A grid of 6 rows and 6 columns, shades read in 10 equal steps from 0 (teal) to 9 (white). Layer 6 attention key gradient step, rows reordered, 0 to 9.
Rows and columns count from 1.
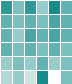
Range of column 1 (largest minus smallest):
5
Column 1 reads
1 3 3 3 5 6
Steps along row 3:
up down up down up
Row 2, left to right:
3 4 3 4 2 3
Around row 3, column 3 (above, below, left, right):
3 3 5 3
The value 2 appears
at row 2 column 5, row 3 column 3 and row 3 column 5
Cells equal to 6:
1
